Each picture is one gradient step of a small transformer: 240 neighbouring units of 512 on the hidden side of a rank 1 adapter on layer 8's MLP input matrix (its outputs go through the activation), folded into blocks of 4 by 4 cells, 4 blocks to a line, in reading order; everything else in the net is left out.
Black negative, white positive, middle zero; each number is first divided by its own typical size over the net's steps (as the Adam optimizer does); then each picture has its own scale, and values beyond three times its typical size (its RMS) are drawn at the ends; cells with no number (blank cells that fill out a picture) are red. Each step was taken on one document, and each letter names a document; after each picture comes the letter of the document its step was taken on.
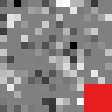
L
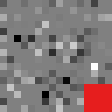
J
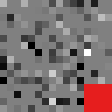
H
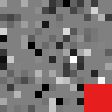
H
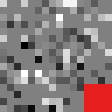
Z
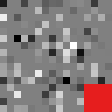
J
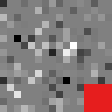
J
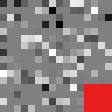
L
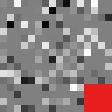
L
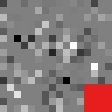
J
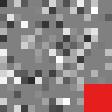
L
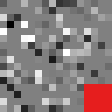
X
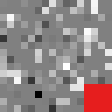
L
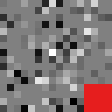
Z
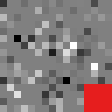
J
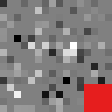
J
